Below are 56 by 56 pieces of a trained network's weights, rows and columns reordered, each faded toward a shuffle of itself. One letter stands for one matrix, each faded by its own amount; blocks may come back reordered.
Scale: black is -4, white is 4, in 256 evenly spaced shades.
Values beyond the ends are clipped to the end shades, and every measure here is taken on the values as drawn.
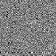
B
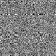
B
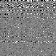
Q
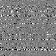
Q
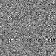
B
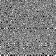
B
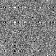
B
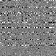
Q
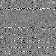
Q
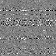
Q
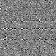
B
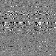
Q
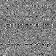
B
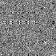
B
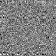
B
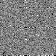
B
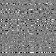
Q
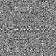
B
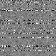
Q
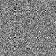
B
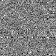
B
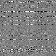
Q
